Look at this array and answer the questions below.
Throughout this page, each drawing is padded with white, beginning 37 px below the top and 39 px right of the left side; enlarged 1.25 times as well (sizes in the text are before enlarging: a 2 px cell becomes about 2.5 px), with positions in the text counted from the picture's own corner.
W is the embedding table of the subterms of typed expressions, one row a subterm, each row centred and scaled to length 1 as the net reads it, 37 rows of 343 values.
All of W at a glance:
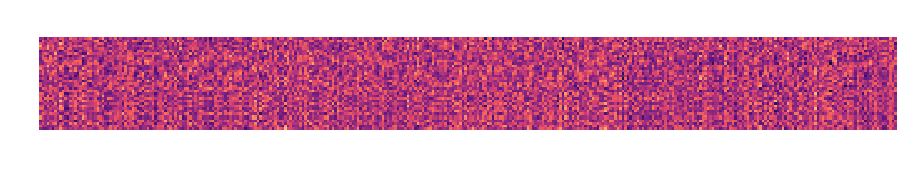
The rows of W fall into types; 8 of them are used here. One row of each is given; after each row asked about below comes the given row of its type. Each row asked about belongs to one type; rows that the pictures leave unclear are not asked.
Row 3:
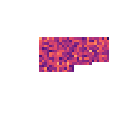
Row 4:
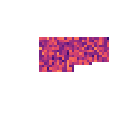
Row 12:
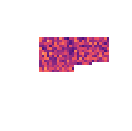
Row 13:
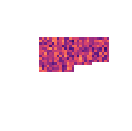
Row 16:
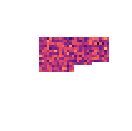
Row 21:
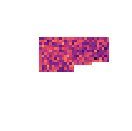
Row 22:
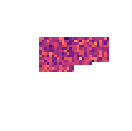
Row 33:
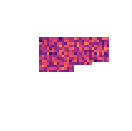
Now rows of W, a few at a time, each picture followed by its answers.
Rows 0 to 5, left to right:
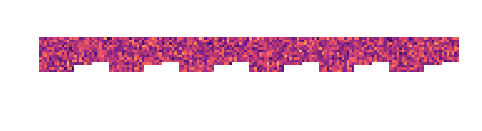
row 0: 33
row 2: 4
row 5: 33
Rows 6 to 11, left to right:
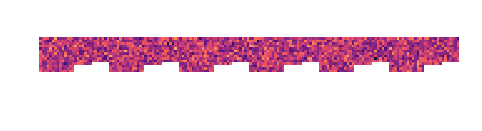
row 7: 16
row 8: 16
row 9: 3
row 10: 21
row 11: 4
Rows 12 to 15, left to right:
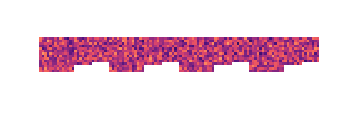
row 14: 13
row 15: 33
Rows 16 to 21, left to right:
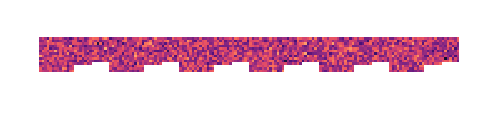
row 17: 33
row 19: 3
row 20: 16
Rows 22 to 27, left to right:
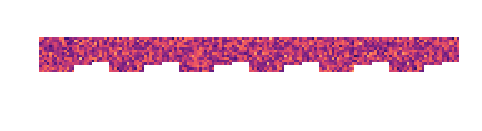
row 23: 13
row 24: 3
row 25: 13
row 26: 12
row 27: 13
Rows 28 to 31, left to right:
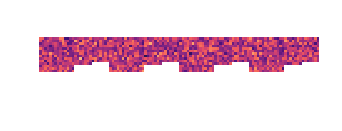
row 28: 22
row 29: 12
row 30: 16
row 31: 12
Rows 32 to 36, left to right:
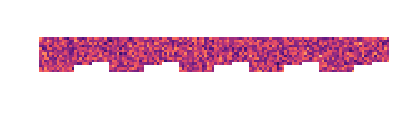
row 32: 12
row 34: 13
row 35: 12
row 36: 33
